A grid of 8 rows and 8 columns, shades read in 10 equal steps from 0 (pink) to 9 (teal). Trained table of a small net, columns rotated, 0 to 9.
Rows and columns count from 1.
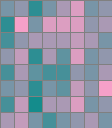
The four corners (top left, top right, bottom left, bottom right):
5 4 3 5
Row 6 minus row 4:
1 2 0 2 0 1 -1 -4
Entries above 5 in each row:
1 1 1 2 4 2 2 1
